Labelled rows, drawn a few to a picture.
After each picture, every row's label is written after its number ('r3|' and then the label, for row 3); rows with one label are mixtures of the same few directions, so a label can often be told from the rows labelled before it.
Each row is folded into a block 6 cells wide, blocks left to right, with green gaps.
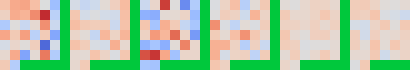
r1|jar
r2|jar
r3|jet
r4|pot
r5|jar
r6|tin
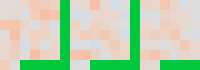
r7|tin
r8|jet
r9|jet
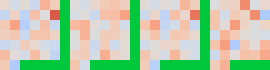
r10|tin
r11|tin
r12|tin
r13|tin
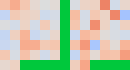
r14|jar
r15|tin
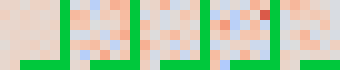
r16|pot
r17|jet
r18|pot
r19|tin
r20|jar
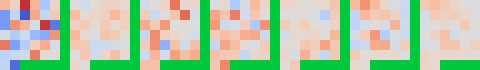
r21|pot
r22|jar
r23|tin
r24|pot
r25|jar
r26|jar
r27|jar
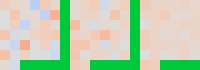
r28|tin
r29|pot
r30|jet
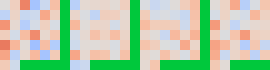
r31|pot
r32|jet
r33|jar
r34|pot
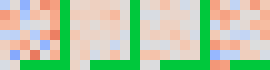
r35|jet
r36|jar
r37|jet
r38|jet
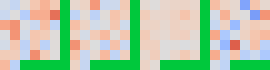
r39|tin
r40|pot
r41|jar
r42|tin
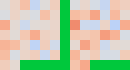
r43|pot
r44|pot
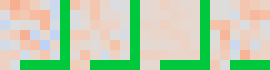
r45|jar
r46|jet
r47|jet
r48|tin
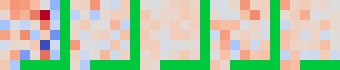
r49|jar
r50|pot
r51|jar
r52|tin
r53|jet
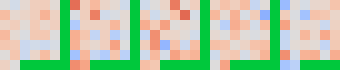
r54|jar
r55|jet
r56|tin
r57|tin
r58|jet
